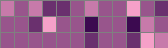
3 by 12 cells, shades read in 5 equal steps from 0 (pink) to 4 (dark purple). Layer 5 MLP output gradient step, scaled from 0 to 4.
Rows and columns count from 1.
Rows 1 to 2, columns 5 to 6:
3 2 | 2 2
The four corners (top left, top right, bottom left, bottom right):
1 3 2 1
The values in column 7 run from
1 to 4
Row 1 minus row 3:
-1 0 -1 1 1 0 -2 0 0 -3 2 2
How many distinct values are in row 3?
4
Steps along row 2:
same up down up same up down same up down up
